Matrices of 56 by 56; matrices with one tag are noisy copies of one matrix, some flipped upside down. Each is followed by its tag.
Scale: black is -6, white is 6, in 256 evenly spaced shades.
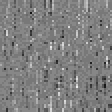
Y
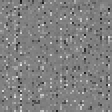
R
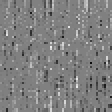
Y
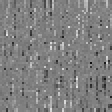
Y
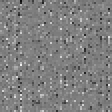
R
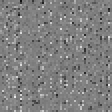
R
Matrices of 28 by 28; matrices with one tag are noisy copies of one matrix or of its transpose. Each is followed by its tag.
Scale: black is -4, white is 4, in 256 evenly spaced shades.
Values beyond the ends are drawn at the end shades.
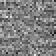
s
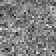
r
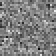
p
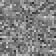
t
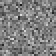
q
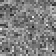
r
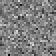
q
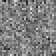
p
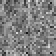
r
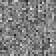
p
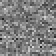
t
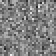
p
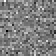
s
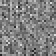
s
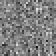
t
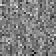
s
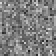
t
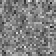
r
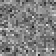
r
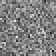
q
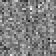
p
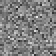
q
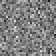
q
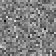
q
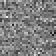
s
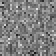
s
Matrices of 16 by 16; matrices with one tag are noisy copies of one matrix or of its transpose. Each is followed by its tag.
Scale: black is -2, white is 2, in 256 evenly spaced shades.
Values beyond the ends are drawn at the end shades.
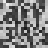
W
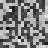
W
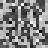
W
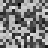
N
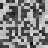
W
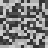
W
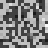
W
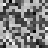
N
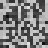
W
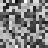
N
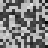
N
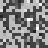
N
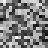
N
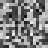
W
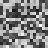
W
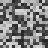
N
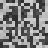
W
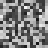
W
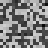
N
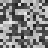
N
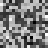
N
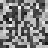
W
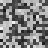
N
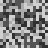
N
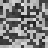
W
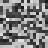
W
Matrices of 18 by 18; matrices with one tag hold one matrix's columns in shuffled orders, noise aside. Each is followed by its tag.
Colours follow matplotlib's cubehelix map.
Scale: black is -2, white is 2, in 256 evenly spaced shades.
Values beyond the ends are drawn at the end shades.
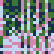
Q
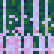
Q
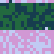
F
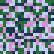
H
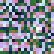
H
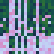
Q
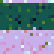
F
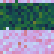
F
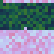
F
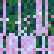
Q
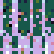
Q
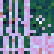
Q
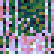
Q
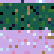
F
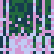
Q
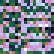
H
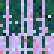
Q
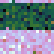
F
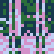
Q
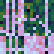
Q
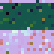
F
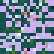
H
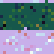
F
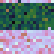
F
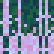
Q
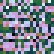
H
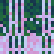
Q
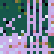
Q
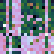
Q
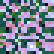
H
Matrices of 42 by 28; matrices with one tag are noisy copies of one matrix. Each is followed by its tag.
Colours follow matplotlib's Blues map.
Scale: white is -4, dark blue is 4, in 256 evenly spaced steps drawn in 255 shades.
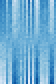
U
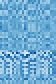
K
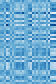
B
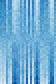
U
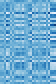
B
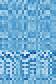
K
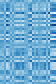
B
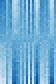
U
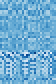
K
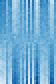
U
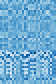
K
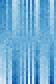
U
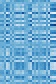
B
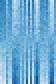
U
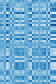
B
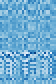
K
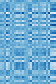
B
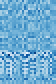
K
